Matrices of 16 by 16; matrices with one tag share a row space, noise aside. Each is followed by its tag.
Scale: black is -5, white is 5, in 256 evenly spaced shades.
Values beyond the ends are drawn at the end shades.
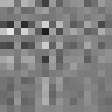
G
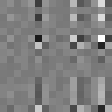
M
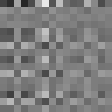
G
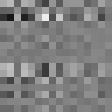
G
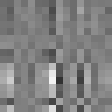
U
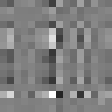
U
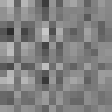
G
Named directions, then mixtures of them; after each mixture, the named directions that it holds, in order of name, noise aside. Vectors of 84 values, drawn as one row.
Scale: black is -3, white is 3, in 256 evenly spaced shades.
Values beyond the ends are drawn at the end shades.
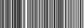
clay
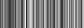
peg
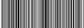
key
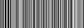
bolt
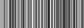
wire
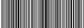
key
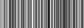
wire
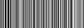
bolt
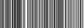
clay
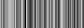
peg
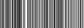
clay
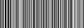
bolt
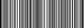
key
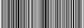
key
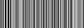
bolt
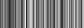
peg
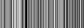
clay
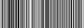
key, peg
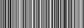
bolt, wire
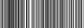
key, peg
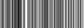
clay, key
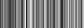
peg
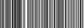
clay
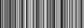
key, peg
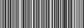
bolt, wire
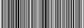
key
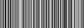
bolt, wire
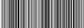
key, wire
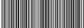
clay, key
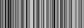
bolt, peg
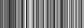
peg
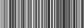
wire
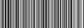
bolt, key
